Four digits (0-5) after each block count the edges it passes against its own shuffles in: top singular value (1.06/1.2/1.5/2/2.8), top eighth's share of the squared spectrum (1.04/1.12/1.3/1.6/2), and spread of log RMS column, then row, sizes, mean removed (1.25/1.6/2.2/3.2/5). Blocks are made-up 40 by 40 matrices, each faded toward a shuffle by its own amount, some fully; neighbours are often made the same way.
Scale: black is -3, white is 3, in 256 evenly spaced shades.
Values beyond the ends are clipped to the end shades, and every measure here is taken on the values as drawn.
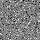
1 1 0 0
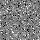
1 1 0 0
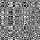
4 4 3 3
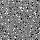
0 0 0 0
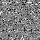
1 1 0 2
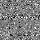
1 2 0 3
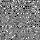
2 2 0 2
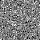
2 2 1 0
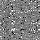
3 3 1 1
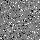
0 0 0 0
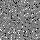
1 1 0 0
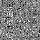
3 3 1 1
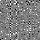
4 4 2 1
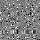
3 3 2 1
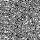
2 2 0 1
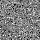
1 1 0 0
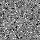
0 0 0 0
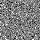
2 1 0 0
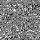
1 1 0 2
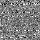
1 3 0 3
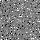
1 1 0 0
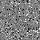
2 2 1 0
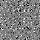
3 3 2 1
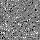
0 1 0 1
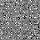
3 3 1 1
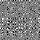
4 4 2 3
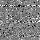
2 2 0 2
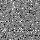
1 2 0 2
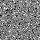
0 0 0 1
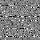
2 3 0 3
